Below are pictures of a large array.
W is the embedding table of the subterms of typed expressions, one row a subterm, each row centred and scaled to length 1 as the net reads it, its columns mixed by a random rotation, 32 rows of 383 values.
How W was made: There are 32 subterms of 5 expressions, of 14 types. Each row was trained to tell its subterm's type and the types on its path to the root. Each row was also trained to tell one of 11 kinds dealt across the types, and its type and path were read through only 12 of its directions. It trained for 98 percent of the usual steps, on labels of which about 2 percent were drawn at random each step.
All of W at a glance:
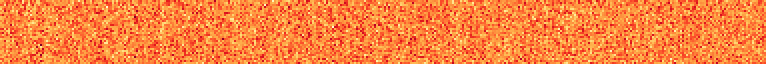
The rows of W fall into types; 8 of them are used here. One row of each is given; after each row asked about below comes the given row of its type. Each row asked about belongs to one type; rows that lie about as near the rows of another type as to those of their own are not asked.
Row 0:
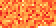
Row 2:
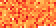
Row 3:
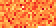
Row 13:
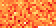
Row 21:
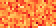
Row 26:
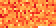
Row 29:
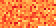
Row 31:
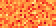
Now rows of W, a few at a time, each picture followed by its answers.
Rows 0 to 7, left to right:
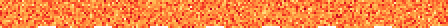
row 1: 2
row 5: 21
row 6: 26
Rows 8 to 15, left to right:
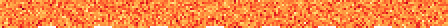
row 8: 0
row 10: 26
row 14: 2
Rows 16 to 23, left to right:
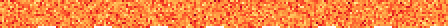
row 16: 2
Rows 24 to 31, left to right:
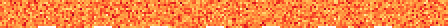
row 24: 26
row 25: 3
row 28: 0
